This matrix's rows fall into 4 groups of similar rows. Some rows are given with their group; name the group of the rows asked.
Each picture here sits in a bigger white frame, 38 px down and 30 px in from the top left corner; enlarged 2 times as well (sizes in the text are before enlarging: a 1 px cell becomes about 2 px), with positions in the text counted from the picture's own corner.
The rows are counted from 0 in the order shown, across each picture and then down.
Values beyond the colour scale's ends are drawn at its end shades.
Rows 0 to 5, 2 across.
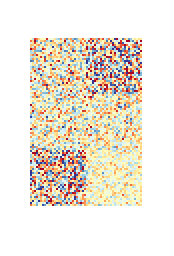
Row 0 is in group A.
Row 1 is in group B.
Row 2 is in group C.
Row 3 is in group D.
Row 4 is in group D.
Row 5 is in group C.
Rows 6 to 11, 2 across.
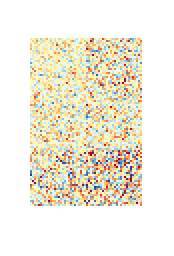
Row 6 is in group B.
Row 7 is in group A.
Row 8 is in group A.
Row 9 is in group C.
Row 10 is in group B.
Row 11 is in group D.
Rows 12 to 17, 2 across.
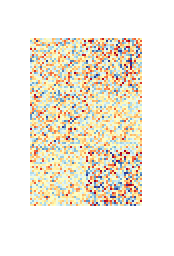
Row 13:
D
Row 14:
C
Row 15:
C
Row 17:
B
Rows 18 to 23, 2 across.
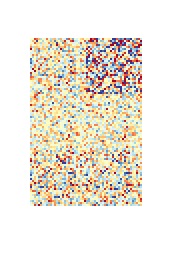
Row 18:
B
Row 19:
C
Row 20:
A
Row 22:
B
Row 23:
B
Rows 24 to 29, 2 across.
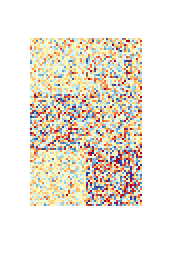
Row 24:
B
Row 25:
B
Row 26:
C
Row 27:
C
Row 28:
A
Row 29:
D
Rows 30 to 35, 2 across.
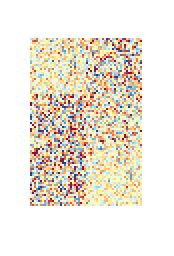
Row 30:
D
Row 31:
B
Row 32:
B
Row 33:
A
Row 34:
D
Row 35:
D
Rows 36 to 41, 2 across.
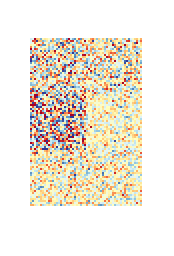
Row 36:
C
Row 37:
B
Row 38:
A
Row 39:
B
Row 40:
D
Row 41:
C
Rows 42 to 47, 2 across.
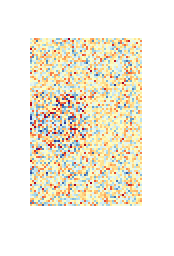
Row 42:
C
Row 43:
B
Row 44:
B
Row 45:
D
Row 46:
C
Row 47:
B
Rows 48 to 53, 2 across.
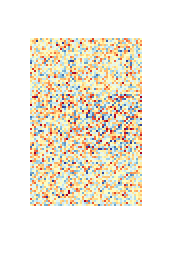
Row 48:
B
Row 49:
D
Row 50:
D
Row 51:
C
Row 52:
A
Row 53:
C
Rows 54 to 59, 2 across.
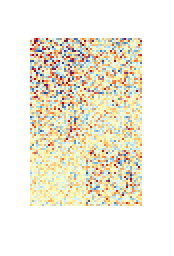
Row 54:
A
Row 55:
C
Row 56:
D
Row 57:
B
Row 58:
D
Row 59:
D
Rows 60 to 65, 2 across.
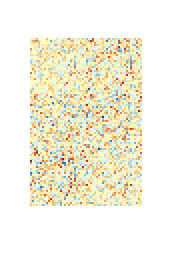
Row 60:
D
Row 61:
D
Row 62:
A
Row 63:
C
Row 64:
D
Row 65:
C
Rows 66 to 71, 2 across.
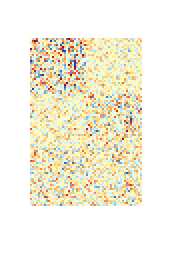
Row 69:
D
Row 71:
B
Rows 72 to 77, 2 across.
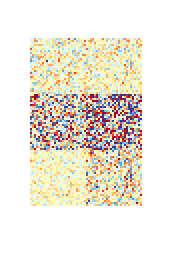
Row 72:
C
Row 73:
D
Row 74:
A
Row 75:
C
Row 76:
A
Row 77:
D
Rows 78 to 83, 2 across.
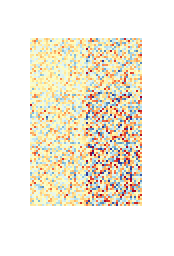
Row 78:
D
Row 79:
C
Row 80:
C
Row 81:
C
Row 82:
D
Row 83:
D
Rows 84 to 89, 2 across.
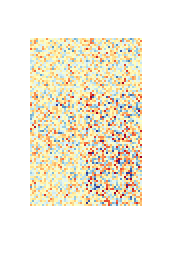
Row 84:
A
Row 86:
B
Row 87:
A
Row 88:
D
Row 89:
D
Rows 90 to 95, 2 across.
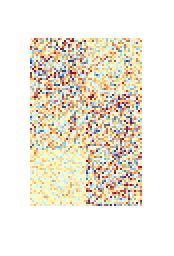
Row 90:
B
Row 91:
B
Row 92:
D
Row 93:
D
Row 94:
A
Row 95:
C
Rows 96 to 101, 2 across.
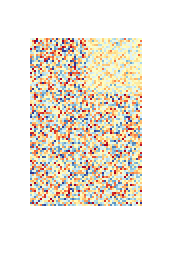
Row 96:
D
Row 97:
C
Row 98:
C
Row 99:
B
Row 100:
C
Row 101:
C
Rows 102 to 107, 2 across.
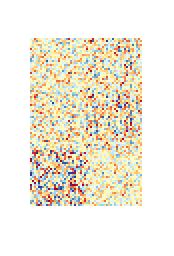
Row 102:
C
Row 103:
D
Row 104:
A
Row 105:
D
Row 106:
B
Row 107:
C
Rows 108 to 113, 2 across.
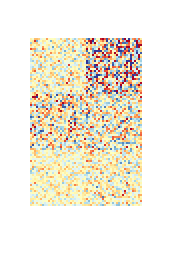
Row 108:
A
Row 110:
D
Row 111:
C
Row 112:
C
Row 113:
A
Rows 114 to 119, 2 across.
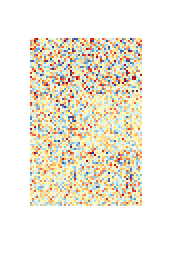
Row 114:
A
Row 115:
A
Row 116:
B
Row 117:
B
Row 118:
D
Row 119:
D
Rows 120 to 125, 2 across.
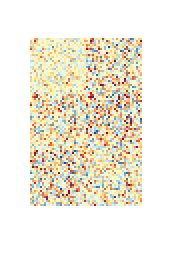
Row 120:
A
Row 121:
A
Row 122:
D
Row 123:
D
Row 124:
A
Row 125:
B
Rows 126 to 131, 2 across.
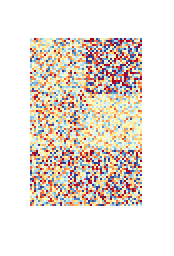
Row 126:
C
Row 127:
C
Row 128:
D
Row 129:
C
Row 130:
D
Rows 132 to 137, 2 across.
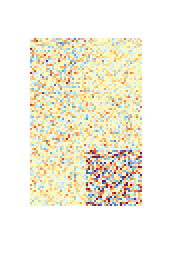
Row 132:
C
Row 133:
C
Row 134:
A
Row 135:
B
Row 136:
D
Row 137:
C
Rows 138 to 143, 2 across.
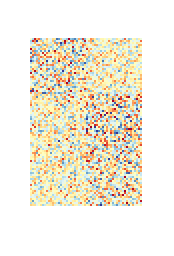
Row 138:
C
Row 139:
C
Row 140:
B
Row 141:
B
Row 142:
D
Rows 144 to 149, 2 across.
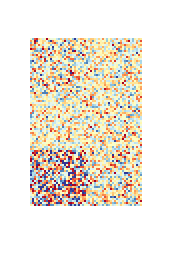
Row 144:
A
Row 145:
B
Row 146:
C
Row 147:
A
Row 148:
B
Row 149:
B
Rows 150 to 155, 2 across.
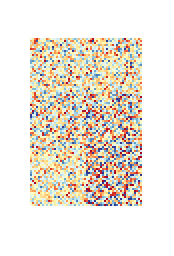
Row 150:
A
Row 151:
D
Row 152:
C
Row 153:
C
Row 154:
B
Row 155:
C
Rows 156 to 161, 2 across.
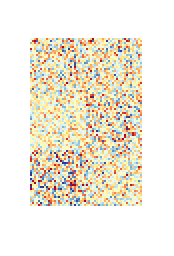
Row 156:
D
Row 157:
D
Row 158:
B
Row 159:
A
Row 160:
B
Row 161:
C
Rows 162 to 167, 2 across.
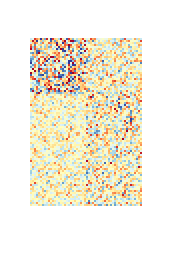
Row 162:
B
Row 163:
C
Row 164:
A
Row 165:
D
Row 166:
C
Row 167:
C
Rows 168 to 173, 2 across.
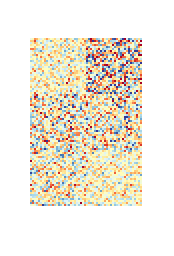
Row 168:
A
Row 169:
C
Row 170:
A
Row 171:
B
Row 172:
C
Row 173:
C
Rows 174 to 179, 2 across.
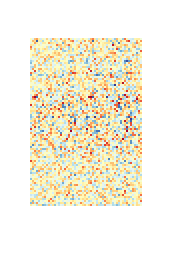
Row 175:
B
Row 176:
D
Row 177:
D
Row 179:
A
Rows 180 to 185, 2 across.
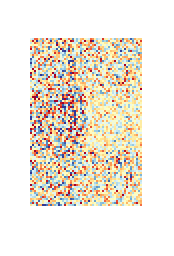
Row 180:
B
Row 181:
A
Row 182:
D
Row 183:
B
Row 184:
C
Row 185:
D
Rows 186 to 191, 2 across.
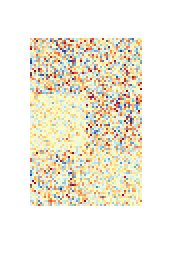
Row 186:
B
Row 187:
A
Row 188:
A
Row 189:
D
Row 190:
B
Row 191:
A
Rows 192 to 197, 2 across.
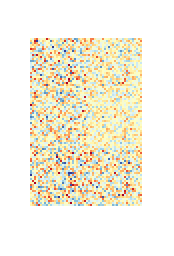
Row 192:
A
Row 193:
A
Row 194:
C
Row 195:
C
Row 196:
B
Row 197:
A
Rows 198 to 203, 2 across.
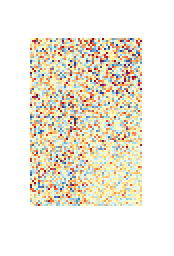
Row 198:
D
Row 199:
A
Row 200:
D
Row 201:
A
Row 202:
B
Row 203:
C
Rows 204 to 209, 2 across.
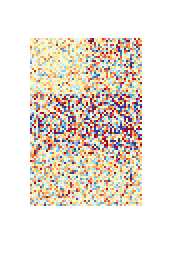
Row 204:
B
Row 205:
D
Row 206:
B
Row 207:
B
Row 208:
A
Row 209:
D
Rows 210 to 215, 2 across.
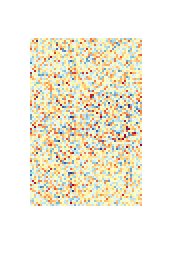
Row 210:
B
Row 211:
C
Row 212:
B
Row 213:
A
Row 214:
B
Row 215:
D
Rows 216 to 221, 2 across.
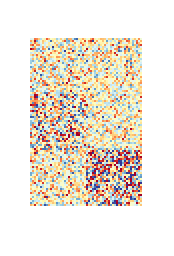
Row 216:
A
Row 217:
D
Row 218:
A
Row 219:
C
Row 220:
A
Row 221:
D
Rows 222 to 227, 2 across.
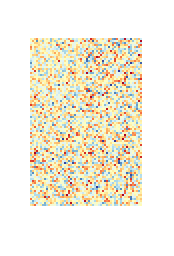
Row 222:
B
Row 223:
C
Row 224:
A
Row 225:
A
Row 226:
A
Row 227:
D
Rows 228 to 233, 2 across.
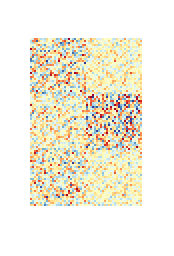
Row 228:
C
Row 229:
C
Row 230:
C
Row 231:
D
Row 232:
A
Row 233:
C
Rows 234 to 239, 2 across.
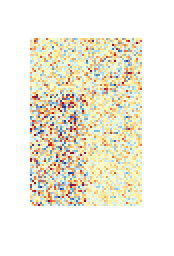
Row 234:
A
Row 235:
B
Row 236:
D
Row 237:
B
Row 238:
B
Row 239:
B
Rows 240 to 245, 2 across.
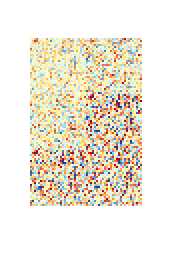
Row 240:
D
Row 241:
C
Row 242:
B
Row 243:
D
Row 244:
D
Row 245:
D
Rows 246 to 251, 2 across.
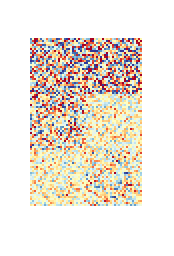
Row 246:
C
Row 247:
A
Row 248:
D
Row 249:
C
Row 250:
A
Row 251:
B
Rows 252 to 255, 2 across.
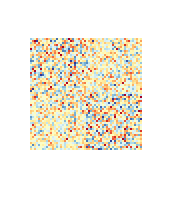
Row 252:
D
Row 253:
B
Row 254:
D
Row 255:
C
